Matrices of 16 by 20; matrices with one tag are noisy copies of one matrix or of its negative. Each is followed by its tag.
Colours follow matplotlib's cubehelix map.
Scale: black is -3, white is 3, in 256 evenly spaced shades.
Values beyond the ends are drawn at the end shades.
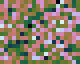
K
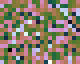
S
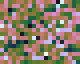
K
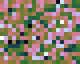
K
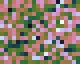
K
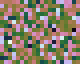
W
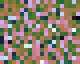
W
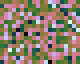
S
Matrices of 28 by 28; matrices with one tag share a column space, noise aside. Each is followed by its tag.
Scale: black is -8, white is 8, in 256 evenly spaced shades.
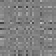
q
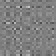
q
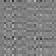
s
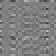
s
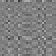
s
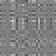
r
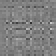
q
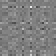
q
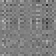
r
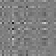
q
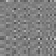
s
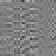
s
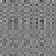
r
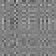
r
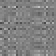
q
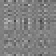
r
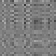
r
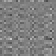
s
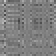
r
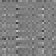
s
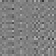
s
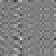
s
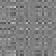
q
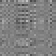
r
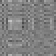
r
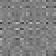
q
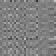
s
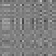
r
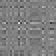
q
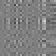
r
